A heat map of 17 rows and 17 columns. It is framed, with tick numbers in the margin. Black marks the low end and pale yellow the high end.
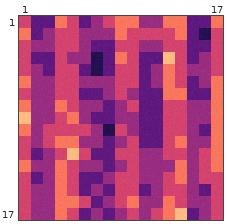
There is no overall slope. Streaks run downward. Upright stripes repeat 4 times across the table. Overall the values sit about 50% of the way up the scale.
